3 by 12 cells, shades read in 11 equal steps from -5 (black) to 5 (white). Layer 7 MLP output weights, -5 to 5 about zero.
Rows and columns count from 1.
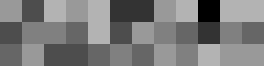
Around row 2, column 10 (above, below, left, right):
-5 2 -1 0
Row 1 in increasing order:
-5 -3 -3 -2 1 1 1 2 2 2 2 2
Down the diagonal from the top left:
1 0 -2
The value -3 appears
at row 1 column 6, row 1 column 7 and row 2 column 10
